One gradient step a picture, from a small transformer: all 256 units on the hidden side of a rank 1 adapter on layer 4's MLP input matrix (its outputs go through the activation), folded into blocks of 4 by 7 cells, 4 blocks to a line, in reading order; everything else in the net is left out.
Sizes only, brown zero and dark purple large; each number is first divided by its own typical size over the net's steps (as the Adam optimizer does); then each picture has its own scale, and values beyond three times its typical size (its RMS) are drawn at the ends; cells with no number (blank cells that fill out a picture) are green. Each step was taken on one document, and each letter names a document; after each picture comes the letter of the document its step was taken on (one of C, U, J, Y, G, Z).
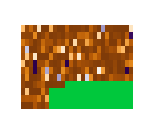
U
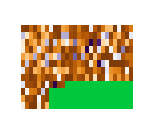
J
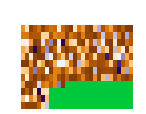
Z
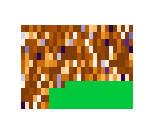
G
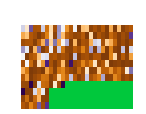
J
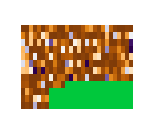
U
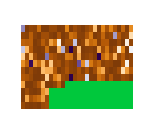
U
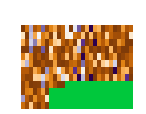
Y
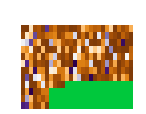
Y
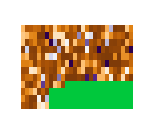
J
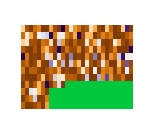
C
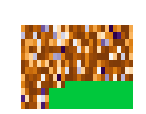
J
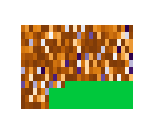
Z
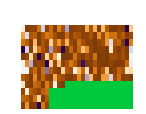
G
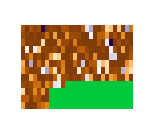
G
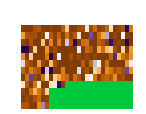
G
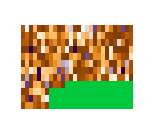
C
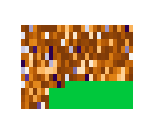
G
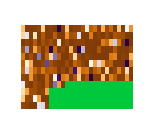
G
